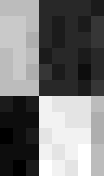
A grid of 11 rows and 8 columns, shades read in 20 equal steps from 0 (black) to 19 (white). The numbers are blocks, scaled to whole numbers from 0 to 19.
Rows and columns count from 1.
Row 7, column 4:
18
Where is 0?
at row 9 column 1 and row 11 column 2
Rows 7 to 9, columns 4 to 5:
18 17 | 18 18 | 17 18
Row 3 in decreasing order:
15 15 13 4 3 3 3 2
